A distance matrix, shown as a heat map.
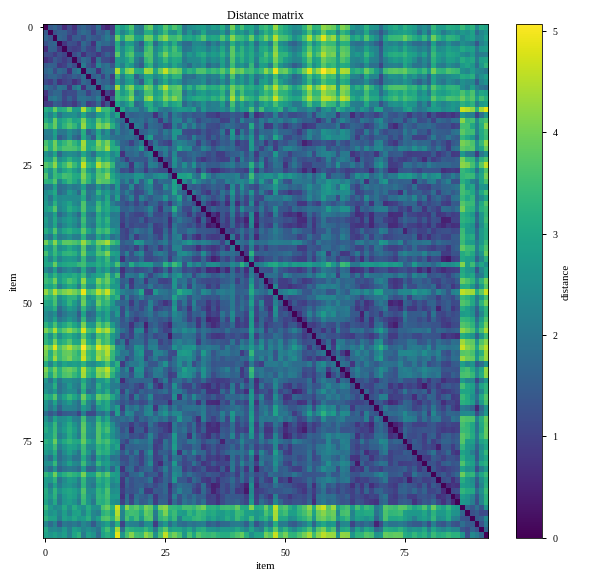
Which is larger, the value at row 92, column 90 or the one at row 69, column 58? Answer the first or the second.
the second
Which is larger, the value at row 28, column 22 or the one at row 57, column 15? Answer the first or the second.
the first
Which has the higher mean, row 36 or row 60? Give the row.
60
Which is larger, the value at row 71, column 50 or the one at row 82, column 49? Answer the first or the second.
the first
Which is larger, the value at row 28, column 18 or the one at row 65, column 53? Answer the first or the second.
the first
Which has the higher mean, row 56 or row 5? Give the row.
5
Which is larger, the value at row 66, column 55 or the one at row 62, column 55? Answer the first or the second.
the first
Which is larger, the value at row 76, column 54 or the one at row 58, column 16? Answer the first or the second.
the second
